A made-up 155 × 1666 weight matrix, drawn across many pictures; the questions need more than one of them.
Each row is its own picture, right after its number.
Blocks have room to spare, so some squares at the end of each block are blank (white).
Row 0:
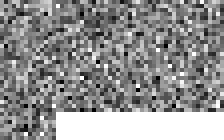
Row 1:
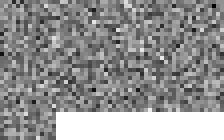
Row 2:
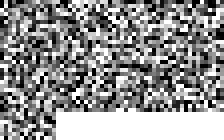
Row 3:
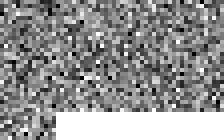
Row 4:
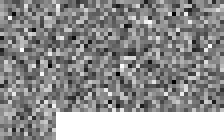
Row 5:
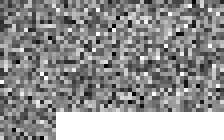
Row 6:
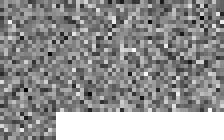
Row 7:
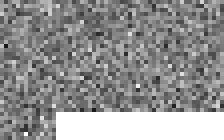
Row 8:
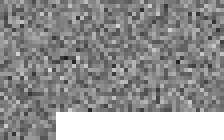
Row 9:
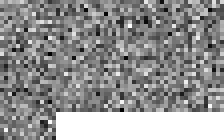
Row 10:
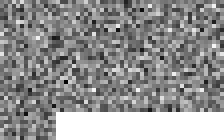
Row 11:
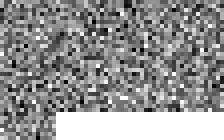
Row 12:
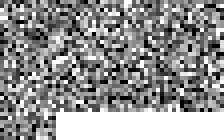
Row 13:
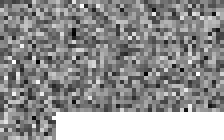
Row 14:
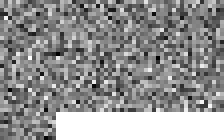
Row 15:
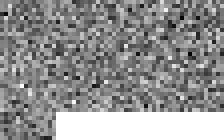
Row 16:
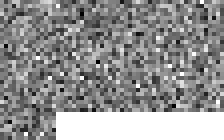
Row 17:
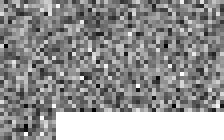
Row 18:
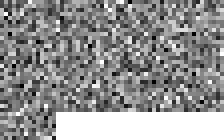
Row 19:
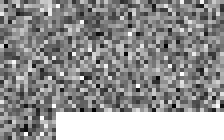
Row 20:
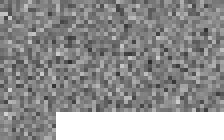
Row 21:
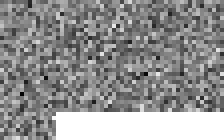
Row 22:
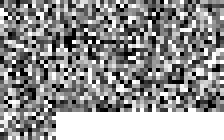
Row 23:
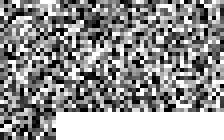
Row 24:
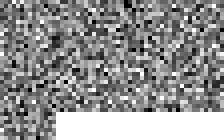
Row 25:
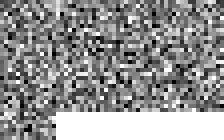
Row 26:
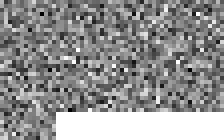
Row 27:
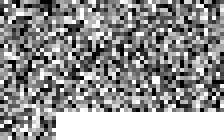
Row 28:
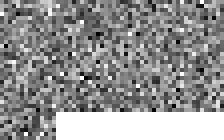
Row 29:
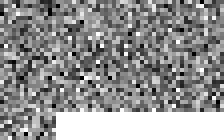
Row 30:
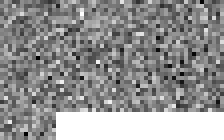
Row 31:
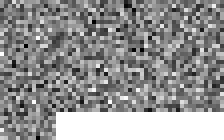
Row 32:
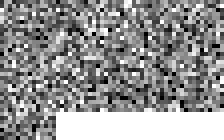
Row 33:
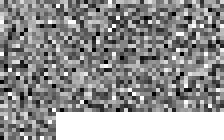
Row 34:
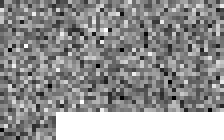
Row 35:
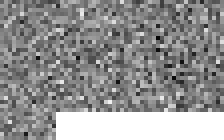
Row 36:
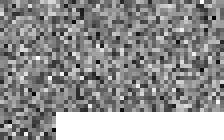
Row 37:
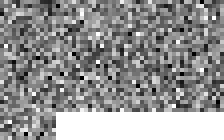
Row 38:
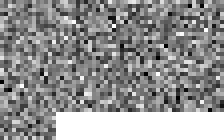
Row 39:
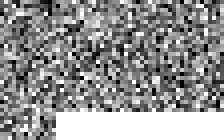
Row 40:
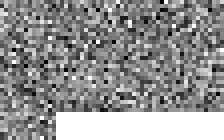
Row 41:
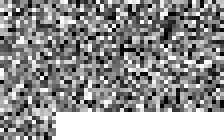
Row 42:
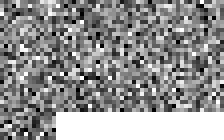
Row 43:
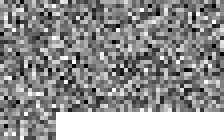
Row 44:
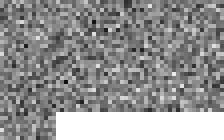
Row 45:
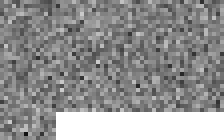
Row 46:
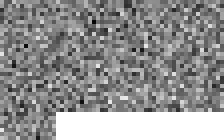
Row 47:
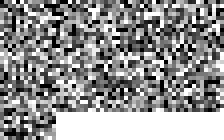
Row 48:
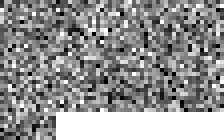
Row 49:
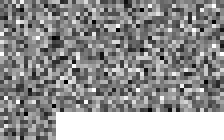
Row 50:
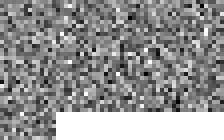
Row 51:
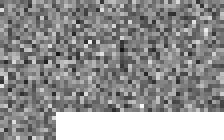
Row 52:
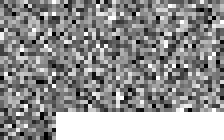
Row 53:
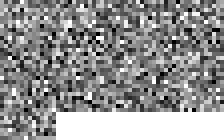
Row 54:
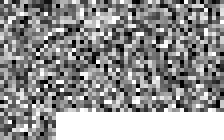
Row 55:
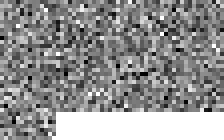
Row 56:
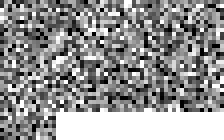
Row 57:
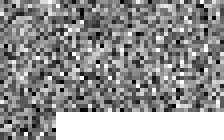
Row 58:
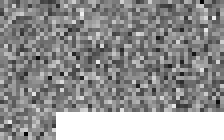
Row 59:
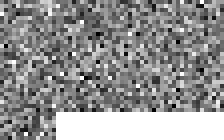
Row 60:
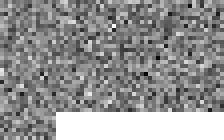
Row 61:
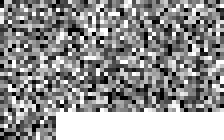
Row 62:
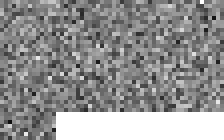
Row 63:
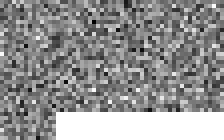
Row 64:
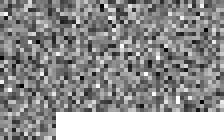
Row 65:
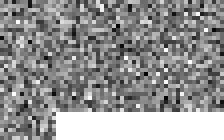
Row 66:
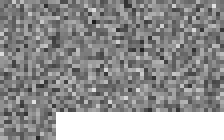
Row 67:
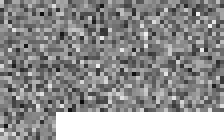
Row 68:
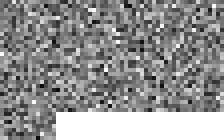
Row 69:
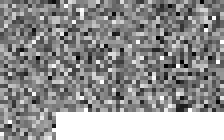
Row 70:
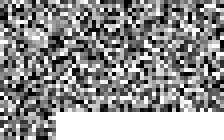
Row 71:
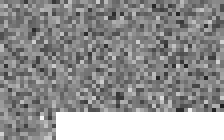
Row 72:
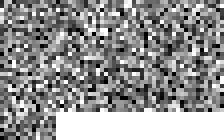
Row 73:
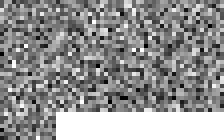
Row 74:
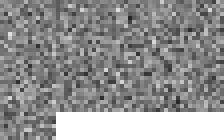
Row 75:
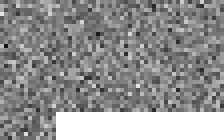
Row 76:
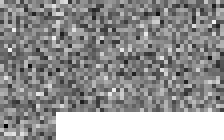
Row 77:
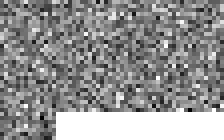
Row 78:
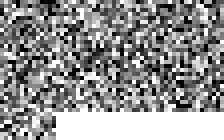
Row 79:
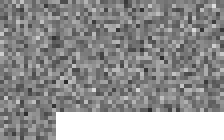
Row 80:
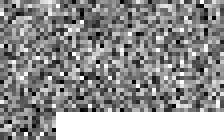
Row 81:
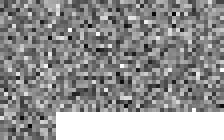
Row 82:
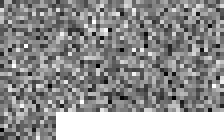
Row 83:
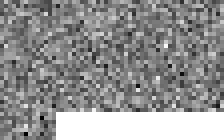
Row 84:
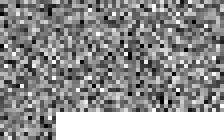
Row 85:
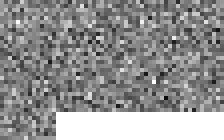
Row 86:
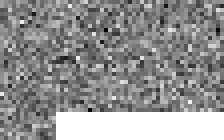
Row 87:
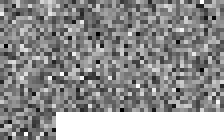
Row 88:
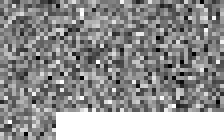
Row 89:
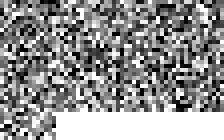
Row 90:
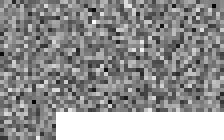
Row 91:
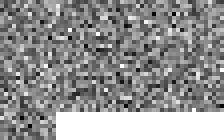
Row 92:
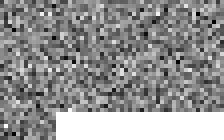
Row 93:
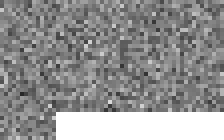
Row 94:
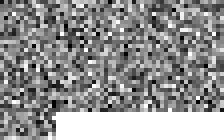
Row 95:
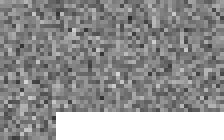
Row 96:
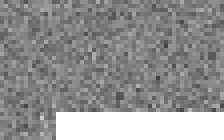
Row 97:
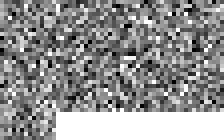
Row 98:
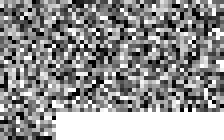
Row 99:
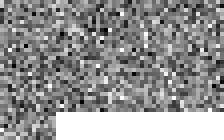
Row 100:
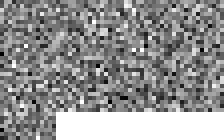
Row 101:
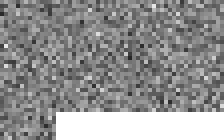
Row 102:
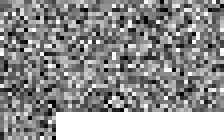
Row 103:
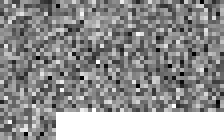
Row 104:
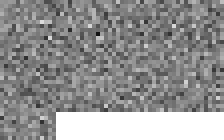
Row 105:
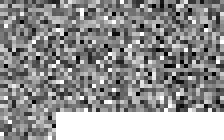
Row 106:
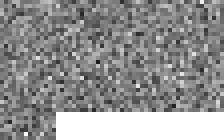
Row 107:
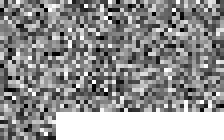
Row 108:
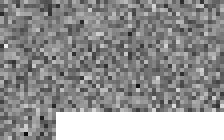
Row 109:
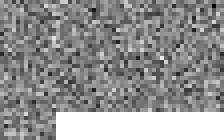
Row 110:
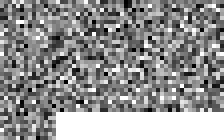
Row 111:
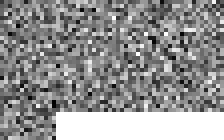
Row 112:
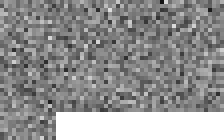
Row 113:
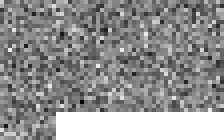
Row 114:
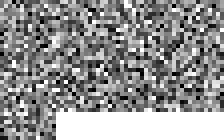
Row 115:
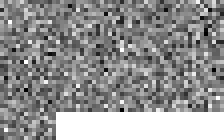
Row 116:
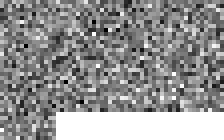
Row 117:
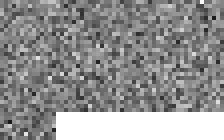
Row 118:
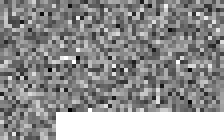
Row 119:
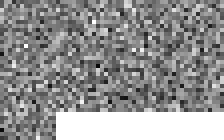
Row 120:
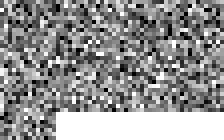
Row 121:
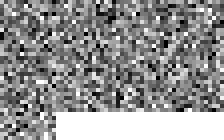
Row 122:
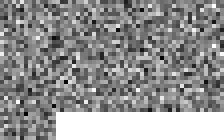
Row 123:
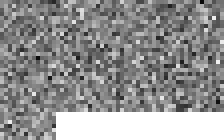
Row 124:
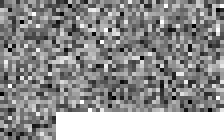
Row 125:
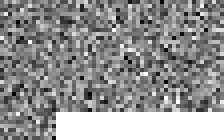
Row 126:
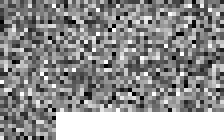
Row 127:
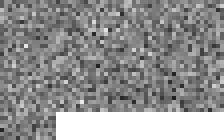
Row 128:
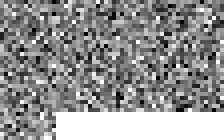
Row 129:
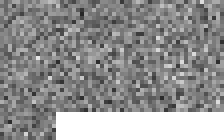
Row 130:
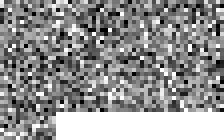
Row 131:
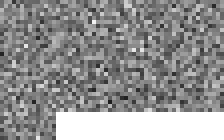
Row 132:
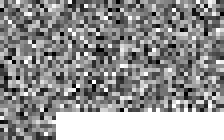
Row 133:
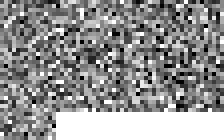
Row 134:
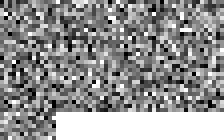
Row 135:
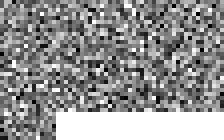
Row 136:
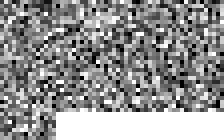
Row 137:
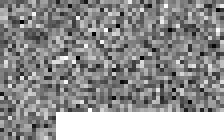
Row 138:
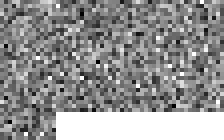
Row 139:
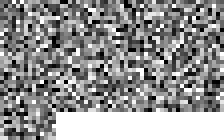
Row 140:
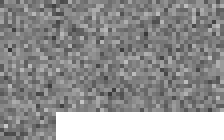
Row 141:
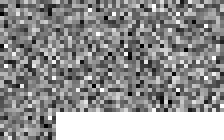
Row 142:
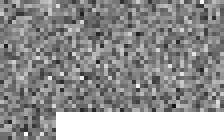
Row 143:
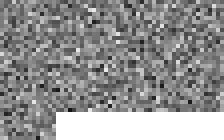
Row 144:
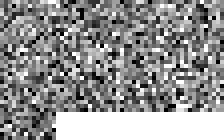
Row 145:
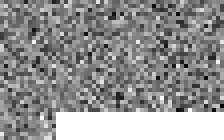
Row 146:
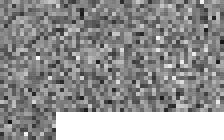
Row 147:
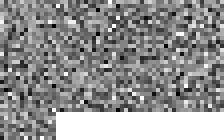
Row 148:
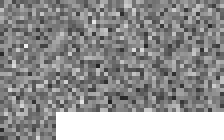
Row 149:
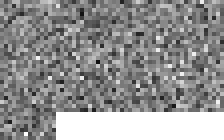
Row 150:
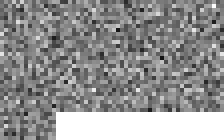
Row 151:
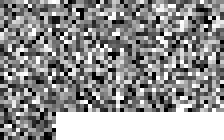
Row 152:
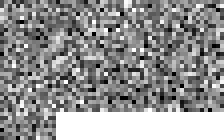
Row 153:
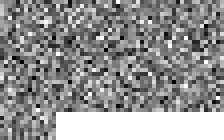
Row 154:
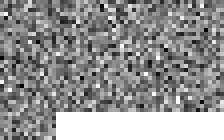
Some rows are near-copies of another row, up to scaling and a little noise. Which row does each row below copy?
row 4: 97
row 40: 112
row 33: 147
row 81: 91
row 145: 71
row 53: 85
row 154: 64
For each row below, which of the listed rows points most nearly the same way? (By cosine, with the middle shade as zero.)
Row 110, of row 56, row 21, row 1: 21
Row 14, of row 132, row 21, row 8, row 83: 132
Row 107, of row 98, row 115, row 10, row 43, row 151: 98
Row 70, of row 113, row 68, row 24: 24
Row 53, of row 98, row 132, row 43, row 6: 43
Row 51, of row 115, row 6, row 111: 111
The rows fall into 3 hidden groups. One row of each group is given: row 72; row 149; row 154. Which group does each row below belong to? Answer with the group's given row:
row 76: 72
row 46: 72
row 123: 149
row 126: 154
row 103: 149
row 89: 149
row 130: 72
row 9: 154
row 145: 149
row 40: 154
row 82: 72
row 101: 149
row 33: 154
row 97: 154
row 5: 154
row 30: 149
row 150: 72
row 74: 154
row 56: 72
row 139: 72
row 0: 149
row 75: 149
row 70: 72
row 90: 72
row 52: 149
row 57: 149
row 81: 154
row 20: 154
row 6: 154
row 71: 149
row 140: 72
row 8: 72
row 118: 72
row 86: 72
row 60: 154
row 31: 72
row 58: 149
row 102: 154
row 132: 154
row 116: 72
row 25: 154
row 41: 154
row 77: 149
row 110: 72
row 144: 149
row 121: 149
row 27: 149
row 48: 72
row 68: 72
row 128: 149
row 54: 149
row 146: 149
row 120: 154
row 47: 72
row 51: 154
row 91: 154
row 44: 72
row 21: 154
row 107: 154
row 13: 154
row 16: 149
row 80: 149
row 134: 154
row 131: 72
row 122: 72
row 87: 149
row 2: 154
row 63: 72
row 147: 154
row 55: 154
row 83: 149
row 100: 72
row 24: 72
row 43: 72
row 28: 149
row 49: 72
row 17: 149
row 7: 149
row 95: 154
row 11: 72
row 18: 154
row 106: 149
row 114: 72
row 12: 72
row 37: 149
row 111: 154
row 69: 149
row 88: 149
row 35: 149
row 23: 149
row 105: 149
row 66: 72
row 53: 154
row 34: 72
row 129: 149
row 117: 149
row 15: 154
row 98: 154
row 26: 72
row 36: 149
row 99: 72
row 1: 72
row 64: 154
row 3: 149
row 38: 154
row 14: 154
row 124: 72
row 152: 72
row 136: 149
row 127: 72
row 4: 154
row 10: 72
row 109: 72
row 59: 149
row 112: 154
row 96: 149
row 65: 154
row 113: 72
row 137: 72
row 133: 149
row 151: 149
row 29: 149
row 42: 149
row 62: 149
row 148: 72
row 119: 72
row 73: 72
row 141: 149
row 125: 154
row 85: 154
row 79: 72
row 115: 154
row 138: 149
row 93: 154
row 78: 149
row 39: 149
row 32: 72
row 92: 72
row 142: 149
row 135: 72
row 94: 154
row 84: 149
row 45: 149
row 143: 72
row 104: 154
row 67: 72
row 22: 154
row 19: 149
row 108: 149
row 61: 72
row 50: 154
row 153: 154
